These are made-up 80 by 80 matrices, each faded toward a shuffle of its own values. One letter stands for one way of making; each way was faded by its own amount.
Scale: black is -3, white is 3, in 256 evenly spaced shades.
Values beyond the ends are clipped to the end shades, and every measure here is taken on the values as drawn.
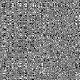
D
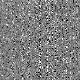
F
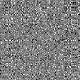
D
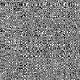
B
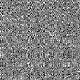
B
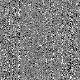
F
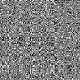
B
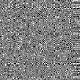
B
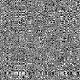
B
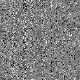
F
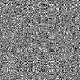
D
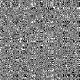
D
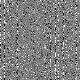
F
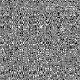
D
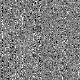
F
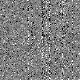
F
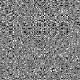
B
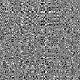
D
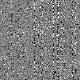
F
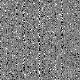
F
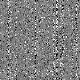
F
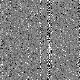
F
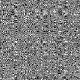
D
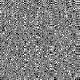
B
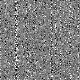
F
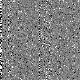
F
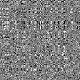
B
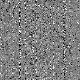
F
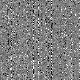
F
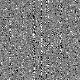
F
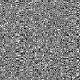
B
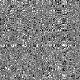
D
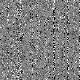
F
